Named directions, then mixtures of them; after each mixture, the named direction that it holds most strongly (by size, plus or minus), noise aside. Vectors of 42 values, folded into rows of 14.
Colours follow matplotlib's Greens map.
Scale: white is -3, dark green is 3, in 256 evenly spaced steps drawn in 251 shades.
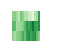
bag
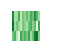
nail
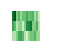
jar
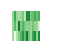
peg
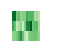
jar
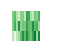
peg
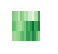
bag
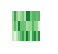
peg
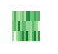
peg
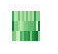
nail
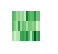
peg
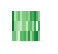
nail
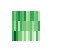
peg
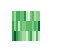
peg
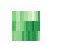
bag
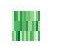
nail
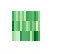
nail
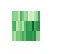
bag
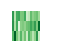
peg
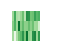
peg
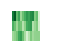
jar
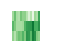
bag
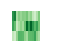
jar
